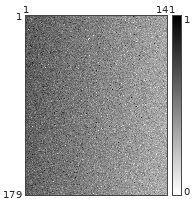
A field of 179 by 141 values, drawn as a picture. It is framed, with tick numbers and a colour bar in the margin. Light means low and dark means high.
Slope: up to the left. Stripes: none. Average level on the scale: 50%. Grain: fine.
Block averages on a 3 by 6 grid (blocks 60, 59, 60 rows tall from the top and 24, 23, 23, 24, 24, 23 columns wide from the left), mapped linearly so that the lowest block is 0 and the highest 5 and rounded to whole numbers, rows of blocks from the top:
543210 / 543210 / 543210
